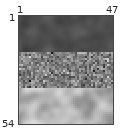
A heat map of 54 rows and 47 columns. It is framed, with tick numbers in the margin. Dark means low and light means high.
The table splits into 3 rows of 1 panel. Panel 1,1: low, blotchy, faint in contrast. Panel 2,1: middling, fine-grained, strong in contrast. Panel 3,1: high, blotchy.
